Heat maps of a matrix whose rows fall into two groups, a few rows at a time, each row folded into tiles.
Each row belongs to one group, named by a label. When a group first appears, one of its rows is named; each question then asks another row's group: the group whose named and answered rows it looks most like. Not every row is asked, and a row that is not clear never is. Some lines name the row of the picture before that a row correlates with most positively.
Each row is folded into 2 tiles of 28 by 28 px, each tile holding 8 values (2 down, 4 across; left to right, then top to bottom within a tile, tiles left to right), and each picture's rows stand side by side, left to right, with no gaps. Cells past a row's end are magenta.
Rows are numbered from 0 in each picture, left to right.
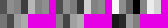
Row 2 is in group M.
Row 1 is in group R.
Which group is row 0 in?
R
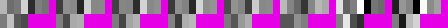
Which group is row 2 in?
R
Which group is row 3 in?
R
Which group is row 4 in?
R
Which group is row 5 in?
M
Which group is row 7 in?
R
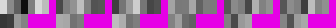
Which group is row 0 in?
M
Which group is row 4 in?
R
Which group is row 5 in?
R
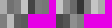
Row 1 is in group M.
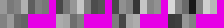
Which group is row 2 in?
R
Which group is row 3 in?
M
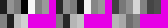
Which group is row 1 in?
R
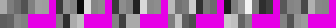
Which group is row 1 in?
R
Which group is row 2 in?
R
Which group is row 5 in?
R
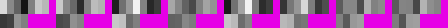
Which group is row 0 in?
M
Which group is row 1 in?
M
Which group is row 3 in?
M
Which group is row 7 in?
R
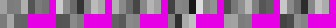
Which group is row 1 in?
M
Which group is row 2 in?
M
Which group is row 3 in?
R
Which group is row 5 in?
M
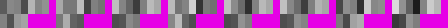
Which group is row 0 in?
R
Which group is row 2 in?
M
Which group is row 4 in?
M
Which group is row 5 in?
M
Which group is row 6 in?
R
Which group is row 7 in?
M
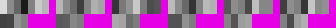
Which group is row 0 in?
M
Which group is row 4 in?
R
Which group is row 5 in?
R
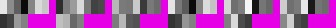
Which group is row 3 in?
M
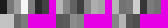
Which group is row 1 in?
M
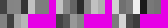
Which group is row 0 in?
R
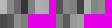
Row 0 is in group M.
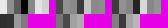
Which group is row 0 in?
M
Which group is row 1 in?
R
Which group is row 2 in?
R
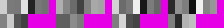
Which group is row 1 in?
M
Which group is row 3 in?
R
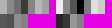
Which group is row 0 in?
M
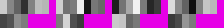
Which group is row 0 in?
M
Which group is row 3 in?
M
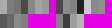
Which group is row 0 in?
M
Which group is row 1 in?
R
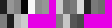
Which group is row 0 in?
R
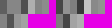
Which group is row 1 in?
R
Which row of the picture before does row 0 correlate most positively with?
0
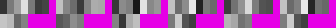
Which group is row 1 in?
M
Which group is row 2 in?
R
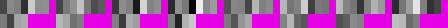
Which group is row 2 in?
R
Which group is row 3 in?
R
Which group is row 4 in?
R
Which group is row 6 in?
M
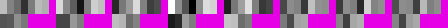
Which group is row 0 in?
M
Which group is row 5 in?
R
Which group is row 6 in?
R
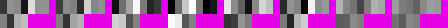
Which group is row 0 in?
R
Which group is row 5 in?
R
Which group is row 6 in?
M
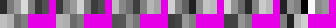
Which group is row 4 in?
M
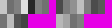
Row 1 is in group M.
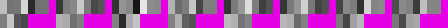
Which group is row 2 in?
R
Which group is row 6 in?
R
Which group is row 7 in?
R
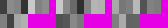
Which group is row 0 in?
R
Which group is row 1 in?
M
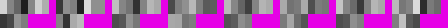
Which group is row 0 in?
M
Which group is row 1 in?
R
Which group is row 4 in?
M
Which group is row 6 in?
M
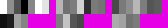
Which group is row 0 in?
M
